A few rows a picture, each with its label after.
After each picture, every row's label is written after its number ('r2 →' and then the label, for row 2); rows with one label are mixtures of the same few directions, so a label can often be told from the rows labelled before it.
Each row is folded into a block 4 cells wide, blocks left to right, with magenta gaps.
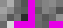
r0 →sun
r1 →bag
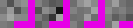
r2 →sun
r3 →bag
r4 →bag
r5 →sun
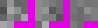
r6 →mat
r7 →sun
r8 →sun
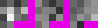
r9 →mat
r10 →bag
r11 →sun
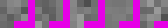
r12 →bag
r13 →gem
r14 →bag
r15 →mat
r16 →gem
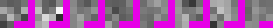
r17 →mat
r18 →bag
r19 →bag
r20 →gem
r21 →bag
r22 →bag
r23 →gem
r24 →mat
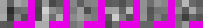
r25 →mat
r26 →mat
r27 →sun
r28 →mat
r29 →mat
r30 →sun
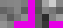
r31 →mat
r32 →bag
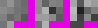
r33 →sun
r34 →sun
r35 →mat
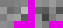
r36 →bag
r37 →mat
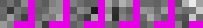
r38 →gem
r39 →sun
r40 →bag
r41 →mat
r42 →mat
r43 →bag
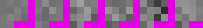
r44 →gem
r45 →sun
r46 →gem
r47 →mat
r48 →bag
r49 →gem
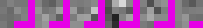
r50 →sun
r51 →bag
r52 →bag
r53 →bag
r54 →sun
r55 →bag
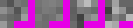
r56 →gem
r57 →bag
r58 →bag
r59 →mat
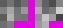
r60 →mat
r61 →bag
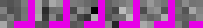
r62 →gem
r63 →mat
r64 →bag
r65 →sun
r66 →mat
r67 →sun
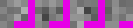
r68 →bag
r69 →mat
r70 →sun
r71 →mat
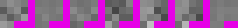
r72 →mat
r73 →mat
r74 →mat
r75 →gem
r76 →sun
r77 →sun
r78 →mat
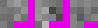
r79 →bag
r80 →sun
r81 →mat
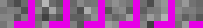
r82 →bag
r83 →sun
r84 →sun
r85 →mat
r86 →sun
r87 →sun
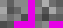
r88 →mat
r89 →sun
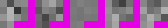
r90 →sun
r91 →bag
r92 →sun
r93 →bag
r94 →bag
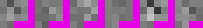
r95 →sun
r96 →sun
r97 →bag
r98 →bag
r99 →sun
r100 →sun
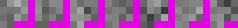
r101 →bag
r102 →mat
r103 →sun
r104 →bag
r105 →bag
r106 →bag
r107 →bag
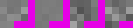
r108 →bag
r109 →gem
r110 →gem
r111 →mat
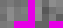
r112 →mat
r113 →mat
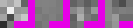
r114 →gem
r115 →gem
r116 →mat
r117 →bag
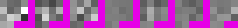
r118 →bag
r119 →mat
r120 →gem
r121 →sun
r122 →mat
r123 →bag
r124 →bag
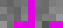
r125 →gem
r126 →sun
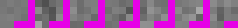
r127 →gem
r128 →gem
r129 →mat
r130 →bag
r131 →mat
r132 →bag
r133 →mat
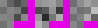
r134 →bag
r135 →mat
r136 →bag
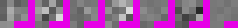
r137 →mat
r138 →gem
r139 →sun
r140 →bag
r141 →mat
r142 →bag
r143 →gem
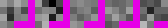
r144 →mat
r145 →bag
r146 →mat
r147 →mat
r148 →gem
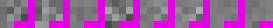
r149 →gem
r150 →mat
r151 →mat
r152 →mat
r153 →bag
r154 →bag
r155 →bag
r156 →sun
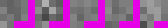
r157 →gem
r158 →sun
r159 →mat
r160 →mat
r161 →gem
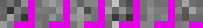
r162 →gem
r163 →bag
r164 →sun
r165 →sun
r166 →mat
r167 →sun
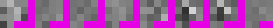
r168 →gem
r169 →sun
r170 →gem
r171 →gem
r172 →gem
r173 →sun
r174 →sun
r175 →sun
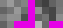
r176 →gem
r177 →gem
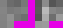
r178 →bag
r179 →mat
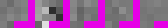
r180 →sun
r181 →sun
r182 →mat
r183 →sun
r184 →bag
